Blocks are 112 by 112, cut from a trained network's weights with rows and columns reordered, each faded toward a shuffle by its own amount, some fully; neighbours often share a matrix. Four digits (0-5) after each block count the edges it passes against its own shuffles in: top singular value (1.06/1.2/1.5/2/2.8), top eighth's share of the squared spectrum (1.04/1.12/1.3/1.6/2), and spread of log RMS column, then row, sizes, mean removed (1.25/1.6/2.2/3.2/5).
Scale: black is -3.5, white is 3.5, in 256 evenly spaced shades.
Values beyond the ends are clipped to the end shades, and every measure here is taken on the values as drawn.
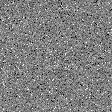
0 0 0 0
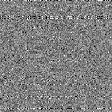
4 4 0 3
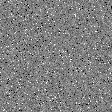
0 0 0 0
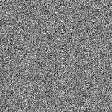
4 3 1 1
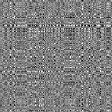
5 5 3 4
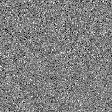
3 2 1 1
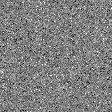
2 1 0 1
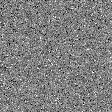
0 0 0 0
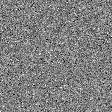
1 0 0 0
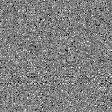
3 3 0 2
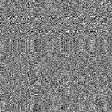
4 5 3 3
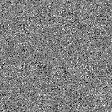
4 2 0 1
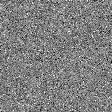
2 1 0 0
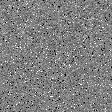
0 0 0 0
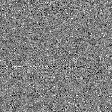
3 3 1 2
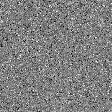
2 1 0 0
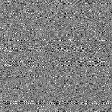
4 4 1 3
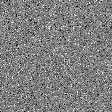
2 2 0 1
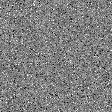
2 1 0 1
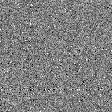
3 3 1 1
